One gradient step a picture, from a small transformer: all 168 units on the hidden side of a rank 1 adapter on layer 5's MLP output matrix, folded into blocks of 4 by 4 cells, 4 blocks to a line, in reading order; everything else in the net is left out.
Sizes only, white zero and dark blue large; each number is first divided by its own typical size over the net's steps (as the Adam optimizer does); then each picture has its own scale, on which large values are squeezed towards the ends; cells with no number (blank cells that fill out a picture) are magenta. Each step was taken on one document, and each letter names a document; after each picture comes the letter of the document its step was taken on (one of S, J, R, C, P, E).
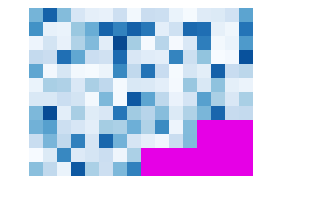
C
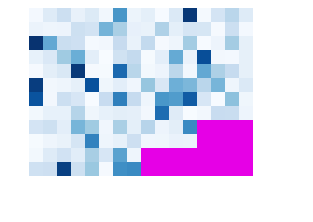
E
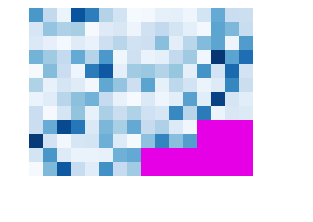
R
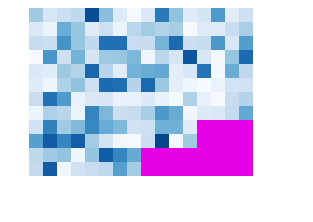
R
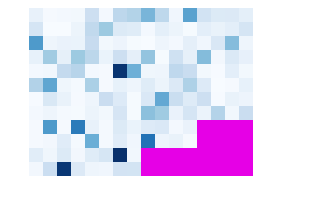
E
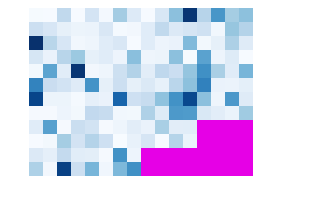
E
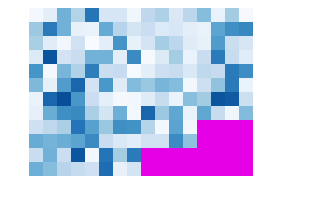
R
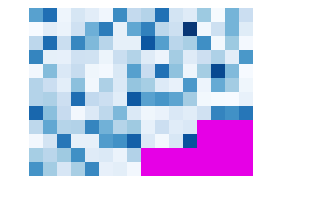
C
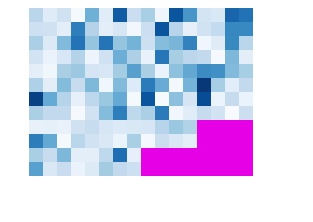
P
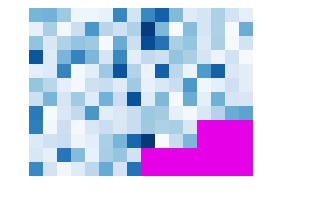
C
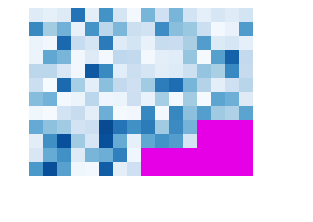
R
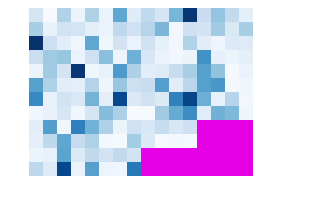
E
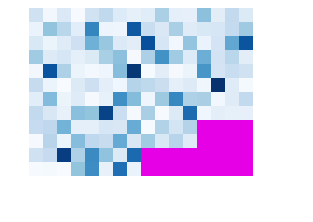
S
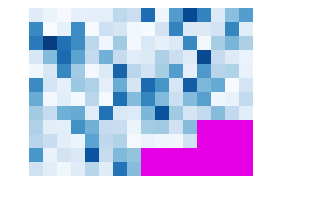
P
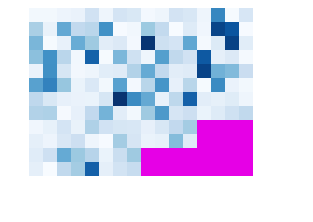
S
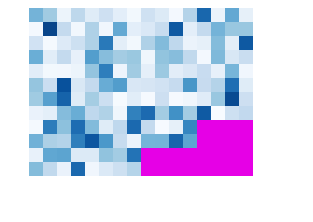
R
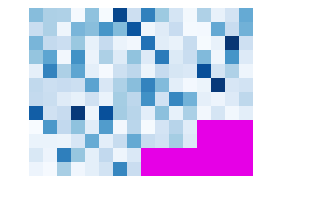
S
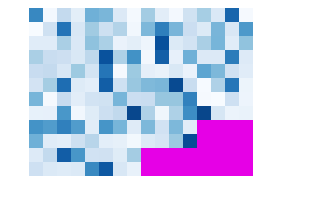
R
